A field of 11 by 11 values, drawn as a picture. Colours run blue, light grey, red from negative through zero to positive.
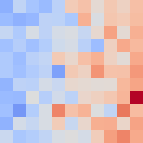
Stripes: none. Calmest part: middle left. Average level on the scale: 50%. Ninth with the highest average: bottom right. Slope: up to the right.
